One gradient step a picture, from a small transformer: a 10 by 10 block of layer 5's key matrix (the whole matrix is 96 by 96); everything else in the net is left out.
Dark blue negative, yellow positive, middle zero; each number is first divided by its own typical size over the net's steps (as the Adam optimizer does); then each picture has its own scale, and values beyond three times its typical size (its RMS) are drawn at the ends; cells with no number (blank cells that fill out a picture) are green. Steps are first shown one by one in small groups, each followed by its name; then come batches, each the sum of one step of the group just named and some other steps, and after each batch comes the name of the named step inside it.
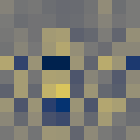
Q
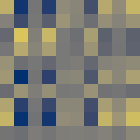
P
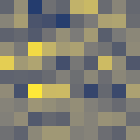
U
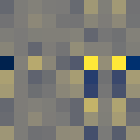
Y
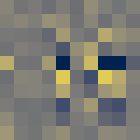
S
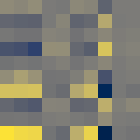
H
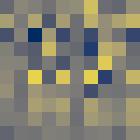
U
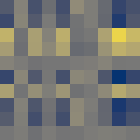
P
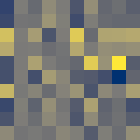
Y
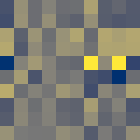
Y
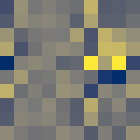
Y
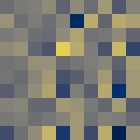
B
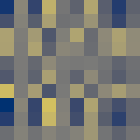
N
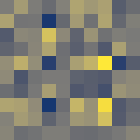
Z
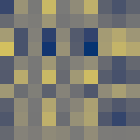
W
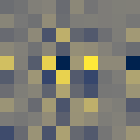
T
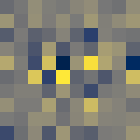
T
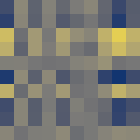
Z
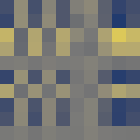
N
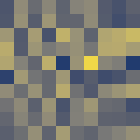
T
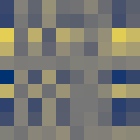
W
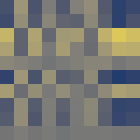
Z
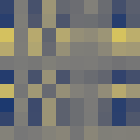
N
